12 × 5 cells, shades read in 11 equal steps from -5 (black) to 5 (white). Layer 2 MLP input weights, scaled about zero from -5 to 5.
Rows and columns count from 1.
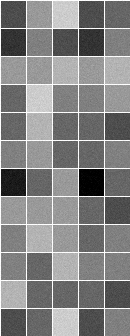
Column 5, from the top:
-1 0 2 1 -2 0 -1 -2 0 0 -2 0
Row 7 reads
-4 -1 1 -5 -1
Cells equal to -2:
8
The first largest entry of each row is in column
3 2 3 2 2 2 3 1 2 3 1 3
